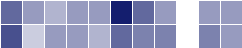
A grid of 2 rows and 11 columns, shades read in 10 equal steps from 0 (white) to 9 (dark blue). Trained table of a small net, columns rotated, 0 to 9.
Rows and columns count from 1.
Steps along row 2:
down up same down up down same down up down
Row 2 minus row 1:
1 -2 1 0 -1 -3 -1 1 0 1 0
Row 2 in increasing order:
0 2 3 4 4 4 5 5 5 6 7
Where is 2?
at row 2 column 2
